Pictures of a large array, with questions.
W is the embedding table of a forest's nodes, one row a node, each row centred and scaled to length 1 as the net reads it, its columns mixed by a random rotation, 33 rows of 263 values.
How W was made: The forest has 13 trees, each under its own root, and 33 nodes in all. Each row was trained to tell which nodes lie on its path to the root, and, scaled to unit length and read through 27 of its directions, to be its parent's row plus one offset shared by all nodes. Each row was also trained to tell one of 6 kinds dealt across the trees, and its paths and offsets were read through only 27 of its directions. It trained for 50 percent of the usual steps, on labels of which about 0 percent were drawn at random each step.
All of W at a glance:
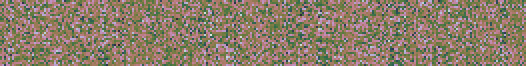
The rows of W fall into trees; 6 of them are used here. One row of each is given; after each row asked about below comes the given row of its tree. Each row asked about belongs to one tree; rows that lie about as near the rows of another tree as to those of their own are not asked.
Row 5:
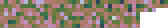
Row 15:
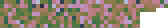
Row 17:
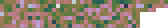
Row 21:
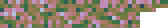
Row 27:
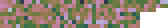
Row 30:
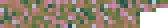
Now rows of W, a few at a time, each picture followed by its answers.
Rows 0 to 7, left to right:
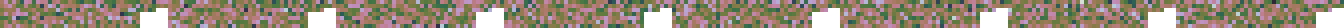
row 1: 17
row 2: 5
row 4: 21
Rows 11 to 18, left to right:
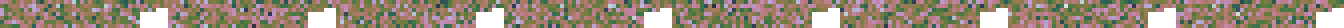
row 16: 21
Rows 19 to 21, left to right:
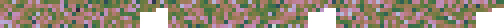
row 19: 17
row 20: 5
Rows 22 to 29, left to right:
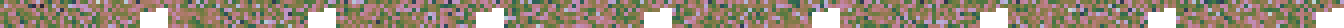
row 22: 15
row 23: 27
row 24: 5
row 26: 30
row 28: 17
